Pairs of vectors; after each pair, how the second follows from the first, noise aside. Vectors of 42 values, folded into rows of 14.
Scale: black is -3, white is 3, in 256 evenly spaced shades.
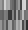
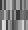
reversed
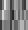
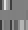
partly zeroed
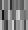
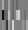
partly zeroed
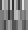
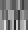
reversed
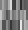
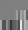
partly zeroed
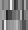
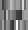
reversed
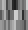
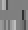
partly zeroed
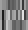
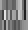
reversed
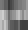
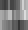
reversed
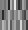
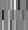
partly zeroed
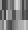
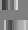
partly zeroed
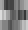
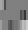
partly zeroed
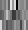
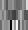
reversed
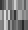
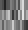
reversed
